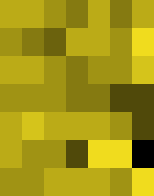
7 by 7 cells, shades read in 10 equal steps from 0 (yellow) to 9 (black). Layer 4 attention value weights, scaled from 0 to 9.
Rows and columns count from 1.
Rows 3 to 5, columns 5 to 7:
3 3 1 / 4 6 6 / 2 3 6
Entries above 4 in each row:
0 1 0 2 1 2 0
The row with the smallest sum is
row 7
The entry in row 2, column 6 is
3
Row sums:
19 19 18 29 18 23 15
